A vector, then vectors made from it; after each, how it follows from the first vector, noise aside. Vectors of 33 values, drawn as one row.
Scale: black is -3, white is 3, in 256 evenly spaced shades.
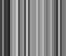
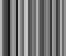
sign-scrambled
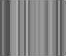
shrunk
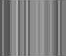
shrunk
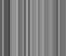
shrunk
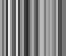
sign-scrambled
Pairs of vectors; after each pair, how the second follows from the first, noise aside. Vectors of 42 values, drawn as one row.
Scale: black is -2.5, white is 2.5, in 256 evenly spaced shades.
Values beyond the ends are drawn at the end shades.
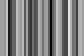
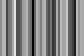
reversed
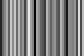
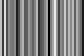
reversed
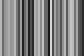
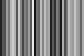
reversed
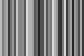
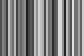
negated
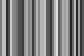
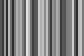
reversed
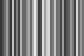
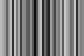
negated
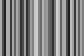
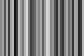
reversed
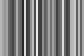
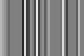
partly zeroed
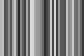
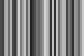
negated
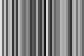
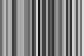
reversed
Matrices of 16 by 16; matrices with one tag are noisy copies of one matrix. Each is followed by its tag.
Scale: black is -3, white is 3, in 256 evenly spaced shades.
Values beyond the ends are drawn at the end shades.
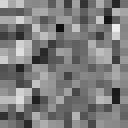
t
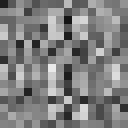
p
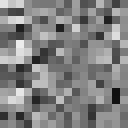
t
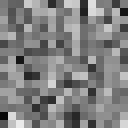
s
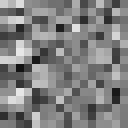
t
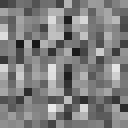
p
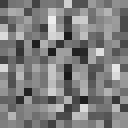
p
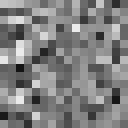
t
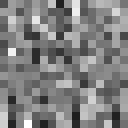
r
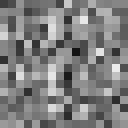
p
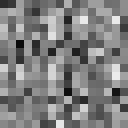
p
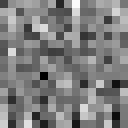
r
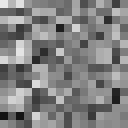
t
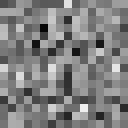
p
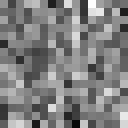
s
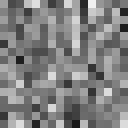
s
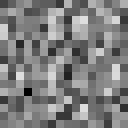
p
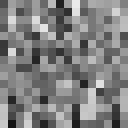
r
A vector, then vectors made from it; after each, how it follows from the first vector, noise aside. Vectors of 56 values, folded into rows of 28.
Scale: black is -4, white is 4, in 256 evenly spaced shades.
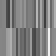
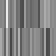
reversed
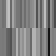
negated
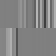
partly zeroed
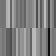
negated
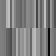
negated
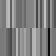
negated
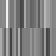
reversed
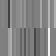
partly zeroed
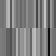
negated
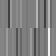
partly zeroed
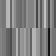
negated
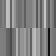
negated
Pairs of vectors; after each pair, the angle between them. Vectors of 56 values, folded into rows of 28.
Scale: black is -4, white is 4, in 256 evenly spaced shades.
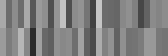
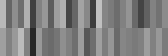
nearly parallel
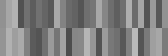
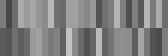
nearly opposite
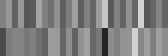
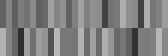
partly opposed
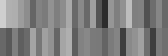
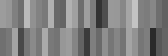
partly aligned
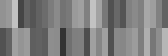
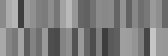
orthogonal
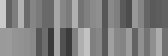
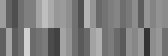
orthogonal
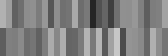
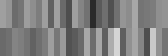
nearly parallel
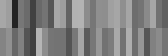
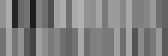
nearly parallel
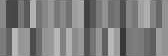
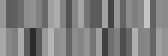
partly aligned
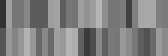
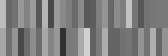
partly opposed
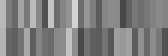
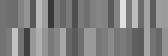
partly opposed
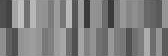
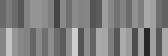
partly opposed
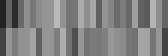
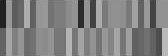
orthogonal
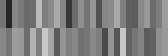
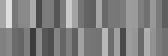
nearly opposite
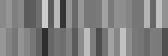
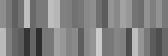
orthogonal
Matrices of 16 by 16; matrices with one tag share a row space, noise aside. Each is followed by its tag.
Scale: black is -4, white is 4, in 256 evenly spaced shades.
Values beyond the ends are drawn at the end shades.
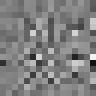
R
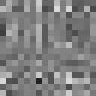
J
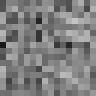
J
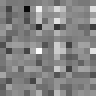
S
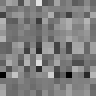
J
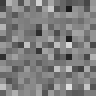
J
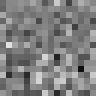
S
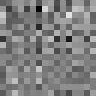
J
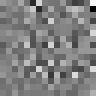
R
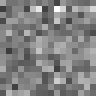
S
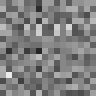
J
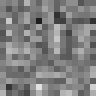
S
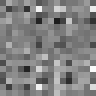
S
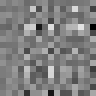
R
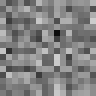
S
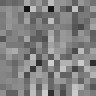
R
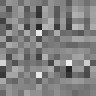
J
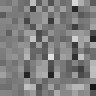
R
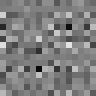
J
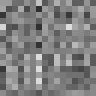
J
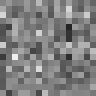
J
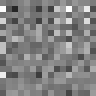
J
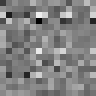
S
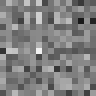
J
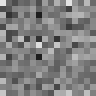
J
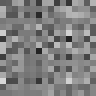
J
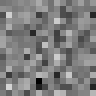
S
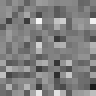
S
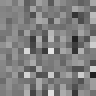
R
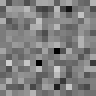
S
